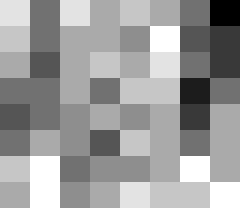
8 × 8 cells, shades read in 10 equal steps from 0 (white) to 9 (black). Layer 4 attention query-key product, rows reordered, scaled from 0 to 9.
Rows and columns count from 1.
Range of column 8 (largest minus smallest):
9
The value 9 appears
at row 1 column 8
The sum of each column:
27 29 27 29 22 17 38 37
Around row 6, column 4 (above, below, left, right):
3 4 4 2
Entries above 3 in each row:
3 4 3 5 5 4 3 1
